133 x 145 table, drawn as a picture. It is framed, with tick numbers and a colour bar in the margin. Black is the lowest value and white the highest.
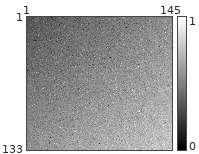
No regular stripes run through it. The ninth with the highest average is the bottom right. Values rise toward the bottom right. No row or column stands out. The halves do not mirror each other. The ninth with the lowest average is the top left. Fine speckle covers the field.
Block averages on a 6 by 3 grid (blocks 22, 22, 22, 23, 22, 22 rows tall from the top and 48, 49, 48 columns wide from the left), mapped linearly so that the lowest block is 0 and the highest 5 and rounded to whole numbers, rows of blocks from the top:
012 | 123 | 123 | 234 | 234 | 345
